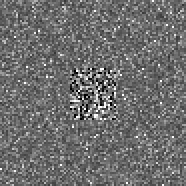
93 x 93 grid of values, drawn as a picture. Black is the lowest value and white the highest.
The values are skewed, with a long tail toward high values. The centre is the roughest part. No regular stripes run through it. No overall slope runs across the table. No single row or column stands out from its neighbours. An odd patch, rougher than its surroundings, sits in the centre. The texture is fine-grained noise.
